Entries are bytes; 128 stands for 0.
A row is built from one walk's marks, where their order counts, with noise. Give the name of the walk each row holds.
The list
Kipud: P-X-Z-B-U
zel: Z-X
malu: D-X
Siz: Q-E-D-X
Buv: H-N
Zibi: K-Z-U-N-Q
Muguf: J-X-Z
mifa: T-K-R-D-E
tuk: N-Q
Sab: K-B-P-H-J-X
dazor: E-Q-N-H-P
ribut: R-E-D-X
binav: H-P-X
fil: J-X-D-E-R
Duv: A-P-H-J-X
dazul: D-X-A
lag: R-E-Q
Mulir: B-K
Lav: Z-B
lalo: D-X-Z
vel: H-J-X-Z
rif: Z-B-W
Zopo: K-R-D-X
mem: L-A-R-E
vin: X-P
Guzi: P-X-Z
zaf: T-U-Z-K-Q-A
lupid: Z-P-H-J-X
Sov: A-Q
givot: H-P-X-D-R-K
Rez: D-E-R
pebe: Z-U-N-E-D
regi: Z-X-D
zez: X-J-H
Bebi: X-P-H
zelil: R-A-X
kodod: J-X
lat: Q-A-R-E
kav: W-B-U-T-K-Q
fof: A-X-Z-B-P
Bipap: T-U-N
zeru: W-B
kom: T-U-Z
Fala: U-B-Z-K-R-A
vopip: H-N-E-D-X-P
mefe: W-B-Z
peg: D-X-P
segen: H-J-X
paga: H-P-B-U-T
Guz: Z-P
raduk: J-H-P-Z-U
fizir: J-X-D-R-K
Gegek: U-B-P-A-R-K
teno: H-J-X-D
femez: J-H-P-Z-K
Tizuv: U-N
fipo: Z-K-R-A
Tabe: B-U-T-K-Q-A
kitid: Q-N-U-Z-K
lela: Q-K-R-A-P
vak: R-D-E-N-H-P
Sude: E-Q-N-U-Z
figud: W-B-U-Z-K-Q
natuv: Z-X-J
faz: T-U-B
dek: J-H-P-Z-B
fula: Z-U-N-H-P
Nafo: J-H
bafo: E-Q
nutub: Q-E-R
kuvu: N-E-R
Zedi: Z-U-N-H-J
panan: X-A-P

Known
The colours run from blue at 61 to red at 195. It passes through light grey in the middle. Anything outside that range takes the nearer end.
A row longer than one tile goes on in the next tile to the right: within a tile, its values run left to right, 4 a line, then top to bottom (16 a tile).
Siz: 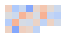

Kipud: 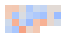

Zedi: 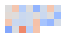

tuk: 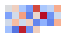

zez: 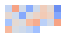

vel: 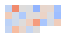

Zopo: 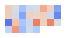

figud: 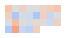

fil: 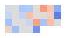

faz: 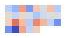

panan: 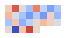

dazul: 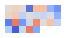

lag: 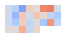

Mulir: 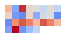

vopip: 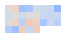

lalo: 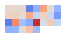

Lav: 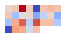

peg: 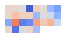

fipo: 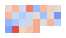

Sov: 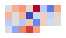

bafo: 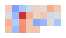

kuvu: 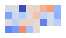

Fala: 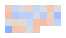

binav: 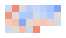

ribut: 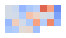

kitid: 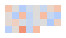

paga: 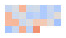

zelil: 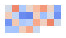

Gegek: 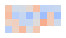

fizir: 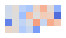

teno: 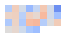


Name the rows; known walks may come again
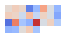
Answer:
lalo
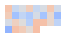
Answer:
Fala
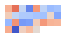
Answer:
vin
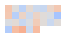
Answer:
Zibi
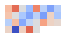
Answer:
panan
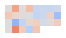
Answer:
femez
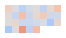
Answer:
kitid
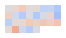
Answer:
Sab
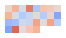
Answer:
fipo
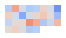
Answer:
segen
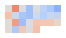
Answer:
Bebi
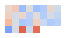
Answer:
fula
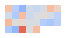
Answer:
Sude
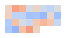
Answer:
fof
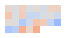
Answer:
zaf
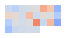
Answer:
mifa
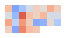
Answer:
bafo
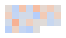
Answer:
kav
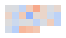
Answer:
lat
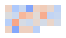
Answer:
Siz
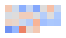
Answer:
pebe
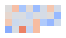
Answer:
Zedi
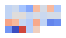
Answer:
Bipap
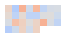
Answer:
Tabe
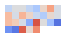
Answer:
kom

